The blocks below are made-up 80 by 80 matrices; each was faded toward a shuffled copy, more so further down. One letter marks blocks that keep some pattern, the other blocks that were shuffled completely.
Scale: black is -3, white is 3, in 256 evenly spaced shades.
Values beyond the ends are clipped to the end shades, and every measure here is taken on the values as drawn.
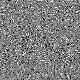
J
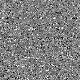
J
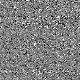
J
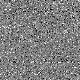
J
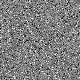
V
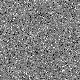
V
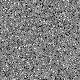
V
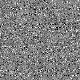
J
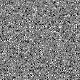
J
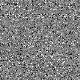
J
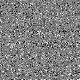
J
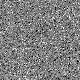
V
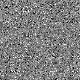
J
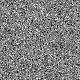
V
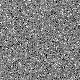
V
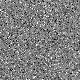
V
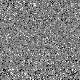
J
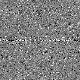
J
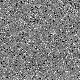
V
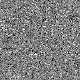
J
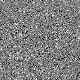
J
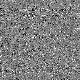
J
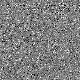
J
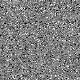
J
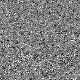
J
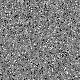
V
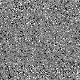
J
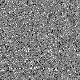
J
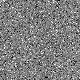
V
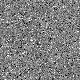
V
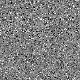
J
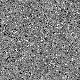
V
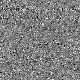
J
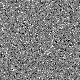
V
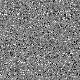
J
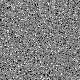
V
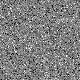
V
